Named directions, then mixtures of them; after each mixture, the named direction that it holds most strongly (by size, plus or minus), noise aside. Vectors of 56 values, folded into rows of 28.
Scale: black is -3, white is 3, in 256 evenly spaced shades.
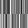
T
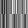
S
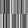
T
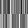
T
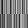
T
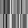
T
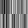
S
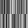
S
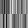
S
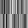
S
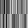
S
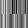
S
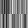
S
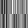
S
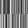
T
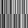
S
